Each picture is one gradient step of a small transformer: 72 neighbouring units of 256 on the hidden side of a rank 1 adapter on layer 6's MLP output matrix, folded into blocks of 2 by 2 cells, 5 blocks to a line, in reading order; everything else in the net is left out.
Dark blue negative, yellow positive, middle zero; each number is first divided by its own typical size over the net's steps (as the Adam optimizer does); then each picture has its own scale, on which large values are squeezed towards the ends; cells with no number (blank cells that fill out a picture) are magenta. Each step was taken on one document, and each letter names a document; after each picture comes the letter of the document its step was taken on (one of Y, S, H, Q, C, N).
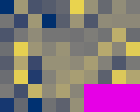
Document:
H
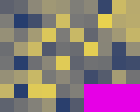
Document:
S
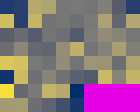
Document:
S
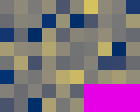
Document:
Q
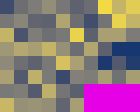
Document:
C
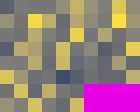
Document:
C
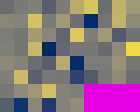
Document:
C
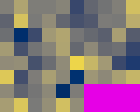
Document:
H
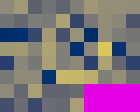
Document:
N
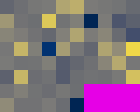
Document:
C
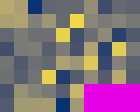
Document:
N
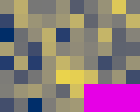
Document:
Q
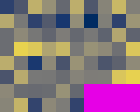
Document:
C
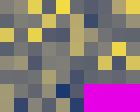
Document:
N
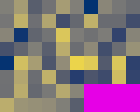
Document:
H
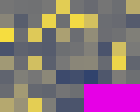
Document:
Q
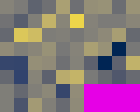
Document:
Q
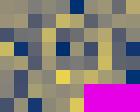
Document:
H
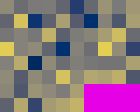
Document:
H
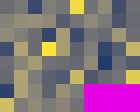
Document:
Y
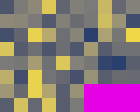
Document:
S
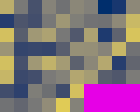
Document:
S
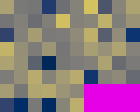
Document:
S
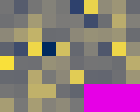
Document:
C
